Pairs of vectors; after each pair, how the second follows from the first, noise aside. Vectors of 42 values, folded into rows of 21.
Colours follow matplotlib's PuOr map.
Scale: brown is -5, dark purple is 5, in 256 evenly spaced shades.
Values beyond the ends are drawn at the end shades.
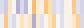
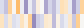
sign-scrambled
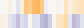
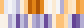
scaled up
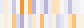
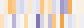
reversed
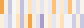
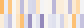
sign-scrambled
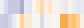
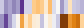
scaled up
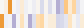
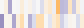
sign-scrambled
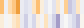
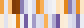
scaled up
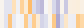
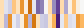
scaled up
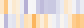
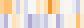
reversed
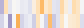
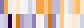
scaled up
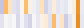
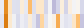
reversed
